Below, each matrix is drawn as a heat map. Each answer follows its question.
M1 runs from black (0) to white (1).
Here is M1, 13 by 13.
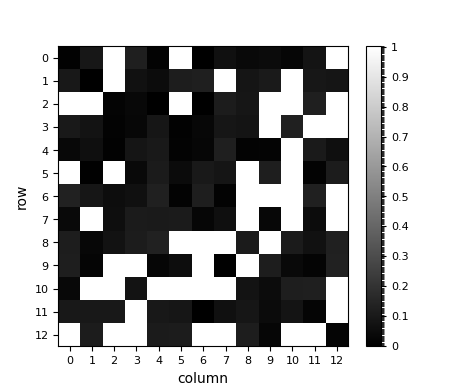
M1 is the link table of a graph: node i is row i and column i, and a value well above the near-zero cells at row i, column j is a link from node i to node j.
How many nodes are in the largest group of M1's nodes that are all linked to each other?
3
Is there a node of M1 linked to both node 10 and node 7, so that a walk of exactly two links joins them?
yes
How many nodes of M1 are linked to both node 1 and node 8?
1
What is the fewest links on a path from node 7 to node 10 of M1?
1
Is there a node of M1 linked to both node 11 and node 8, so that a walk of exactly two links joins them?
no
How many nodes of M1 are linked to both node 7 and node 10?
2
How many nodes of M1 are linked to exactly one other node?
1
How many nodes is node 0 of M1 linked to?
3
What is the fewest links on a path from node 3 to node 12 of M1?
1
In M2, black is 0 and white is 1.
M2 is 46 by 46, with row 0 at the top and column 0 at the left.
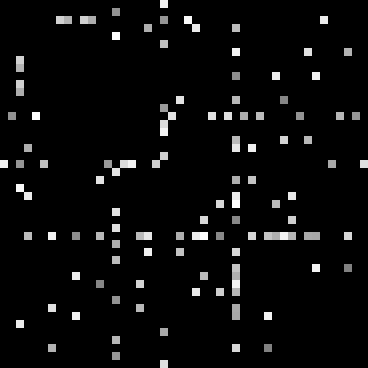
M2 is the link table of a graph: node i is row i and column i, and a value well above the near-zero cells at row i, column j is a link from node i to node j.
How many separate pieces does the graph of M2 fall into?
3
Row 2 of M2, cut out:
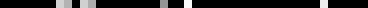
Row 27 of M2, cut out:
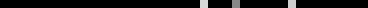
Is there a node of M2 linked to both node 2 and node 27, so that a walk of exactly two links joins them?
no
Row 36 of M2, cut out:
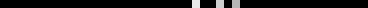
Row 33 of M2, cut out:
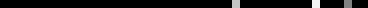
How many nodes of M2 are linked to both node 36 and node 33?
1
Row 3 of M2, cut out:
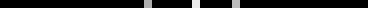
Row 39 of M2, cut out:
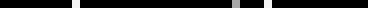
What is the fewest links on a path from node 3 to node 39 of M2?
2
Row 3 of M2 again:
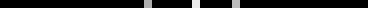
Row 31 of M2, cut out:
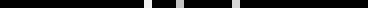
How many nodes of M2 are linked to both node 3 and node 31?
2
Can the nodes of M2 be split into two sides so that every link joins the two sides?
no
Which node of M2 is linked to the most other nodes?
node 29
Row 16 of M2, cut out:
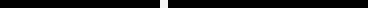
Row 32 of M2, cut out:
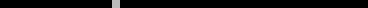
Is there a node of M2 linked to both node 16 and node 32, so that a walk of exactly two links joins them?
no
